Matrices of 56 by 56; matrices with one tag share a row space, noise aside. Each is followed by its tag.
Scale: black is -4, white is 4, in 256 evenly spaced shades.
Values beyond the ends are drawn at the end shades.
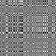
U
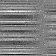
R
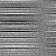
R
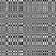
U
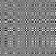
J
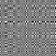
J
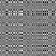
U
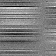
R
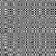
J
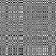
U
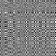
J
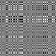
U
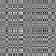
U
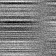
R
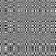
J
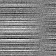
R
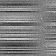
R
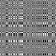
U
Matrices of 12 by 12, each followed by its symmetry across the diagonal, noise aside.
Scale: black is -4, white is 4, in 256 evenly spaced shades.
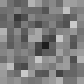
symmetric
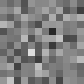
antisymmetric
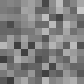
antisymmetric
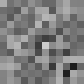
symmetric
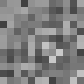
symmetric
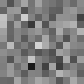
neither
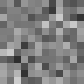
antisymmetric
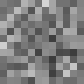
symmetric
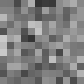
antisymmetric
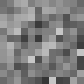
symmetric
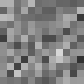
neither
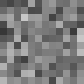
neither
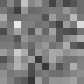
neither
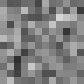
antisymmetric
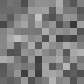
symmetric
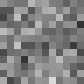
neither
